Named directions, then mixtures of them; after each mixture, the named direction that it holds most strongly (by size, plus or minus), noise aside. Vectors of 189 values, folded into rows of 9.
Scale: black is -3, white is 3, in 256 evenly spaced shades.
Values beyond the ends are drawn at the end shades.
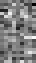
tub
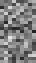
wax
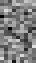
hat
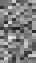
wax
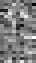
tub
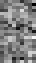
tub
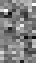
tub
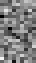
hat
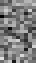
hat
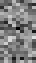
wax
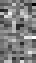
tub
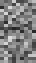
wax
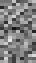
wax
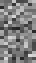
wax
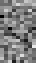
hat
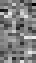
tub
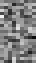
tub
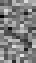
hat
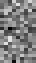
hat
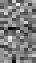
wax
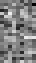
tub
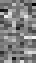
tub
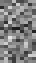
wax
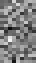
wax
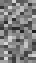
wax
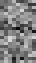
wax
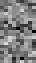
wax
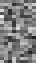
tub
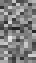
wax
